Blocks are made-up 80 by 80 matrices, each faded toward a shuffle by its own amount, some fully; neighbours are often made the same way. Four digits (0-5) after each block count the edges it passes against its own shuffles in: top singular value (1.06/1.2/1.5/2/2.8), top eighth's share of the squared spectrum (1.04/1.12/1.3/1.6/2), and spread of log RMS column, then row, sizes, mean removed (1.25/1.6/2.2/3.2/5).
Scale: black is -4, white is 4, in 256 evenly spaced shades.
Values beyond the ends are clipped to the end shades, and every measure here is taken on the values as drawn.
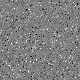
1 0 0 0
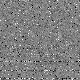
2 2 0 2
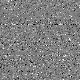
2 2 0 2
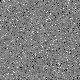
0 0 0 0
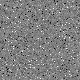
0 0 0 0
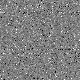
1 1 0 1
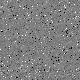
0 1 0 0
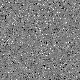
1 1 0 1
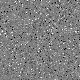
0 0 0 0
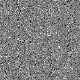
1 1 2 0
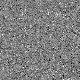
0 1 2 0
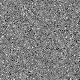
0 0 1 0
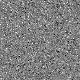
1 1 1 0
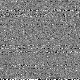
3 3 0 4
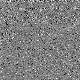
1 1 0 2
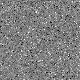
0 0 0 1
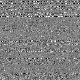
2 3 0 4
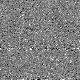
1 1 0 2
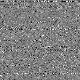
2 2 0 3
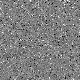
0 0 0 1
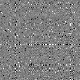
4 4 2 2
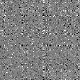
4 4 2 2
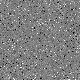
1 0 0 0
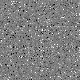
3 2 0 1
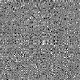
4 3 2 2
